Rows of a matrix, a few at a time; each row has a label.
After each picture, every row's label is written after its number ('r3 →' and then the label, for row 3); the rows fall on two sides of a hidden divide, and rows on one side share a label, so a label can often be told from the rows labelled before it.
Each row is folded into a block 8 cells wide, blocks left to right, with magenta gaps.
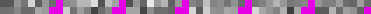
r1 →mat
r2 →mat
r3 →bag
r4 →mat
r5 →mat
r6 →mat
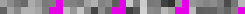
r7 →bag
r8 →mat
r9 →mat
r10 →mat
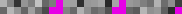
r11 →bag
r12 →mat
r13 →mat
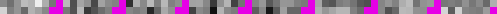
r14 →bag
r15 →mat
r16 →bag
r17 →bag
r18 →bag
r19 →mat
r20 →mat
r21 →mat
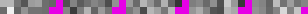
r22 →bag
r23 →mat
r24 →bag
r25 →bag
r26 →bag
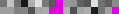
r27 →bag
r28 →mat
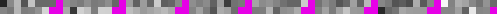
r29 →mat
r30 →mat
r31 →mat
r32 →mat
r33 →mat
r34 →bag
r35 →bag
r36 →mat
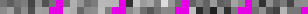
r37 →bag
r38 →bag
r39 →bag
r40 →mat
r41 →mat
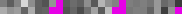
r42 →mat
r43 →bag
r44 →mat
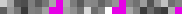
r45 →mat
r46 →mat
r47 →bag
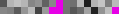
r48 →bag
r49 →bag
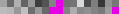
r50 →mat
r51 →mat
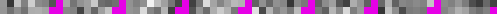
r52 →mat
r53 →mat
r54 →mat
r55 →bag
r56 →mat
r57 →bag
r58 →bag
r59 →mat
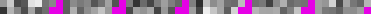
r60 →bag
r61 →bag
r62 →bag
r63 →mat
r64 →mat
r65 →mat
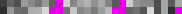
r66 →bag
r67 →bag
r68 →bag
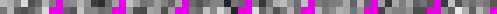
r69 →bag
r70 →mat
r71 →mat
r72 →mat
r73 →mat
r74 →mat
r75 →mat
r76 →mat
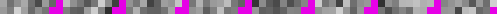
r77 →mat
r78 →bag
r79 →bag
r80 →bag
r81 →mat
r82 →mat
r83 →bag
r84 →bag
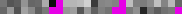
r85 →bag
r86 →bag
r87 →bag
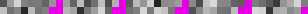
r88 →mat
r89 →bag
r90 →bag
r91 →mat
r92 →bag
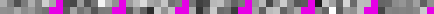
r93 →mat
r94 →bag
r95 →bag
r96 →mat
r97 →mat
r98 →mat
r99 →bag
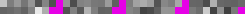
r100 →mat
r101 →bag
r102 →bag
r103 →mat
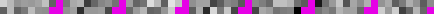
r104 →bag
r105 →bag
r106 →mat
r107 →bag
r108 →bag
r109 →bag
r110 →mat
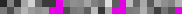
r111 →mat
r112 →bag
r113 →mat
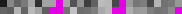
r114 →mat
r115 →bag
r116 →mat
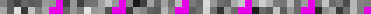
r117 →mat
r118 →bag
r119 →bag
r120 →mat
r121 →bag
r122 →bag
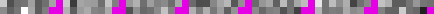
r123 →mat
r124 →mat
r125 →bag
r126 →mat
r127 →mat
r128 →mat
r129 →bag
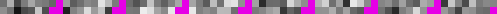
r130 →bag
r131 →bag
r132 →mat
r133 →bag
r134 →bag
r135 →bag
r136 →bag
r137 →bag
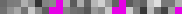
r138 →mat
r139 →bag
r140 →mat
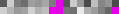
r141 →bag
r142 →mat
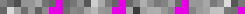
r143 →bag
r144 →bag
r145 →mat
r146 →bag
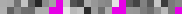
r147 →mat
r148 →mat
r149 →mat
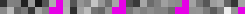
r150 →mat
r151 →mat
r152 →bag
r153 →mat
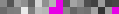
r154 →bag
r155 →bag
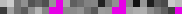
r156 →bag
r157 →mat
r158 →mat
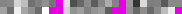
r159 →mat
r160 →mat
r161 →mat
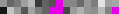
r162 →mat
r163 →bag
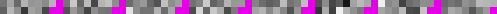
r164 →bag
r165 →bag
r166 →bag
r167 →bag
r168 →mat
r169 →bag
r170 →mat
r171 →bag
